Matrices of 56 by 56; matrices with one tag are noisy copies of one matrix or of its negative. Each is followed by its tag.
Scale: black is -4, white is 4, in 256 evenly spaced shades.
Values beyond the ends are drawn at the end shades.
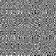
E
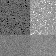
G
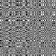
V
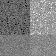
G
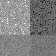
G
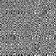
E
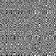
E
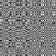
V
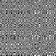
E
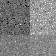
G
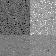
G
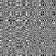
V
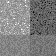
G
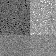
G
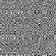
E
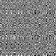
E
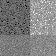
G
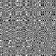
V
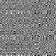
E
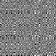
E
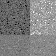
G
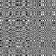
V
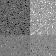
G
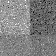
G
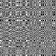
V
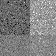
G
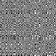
E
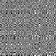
E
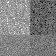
G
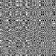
V
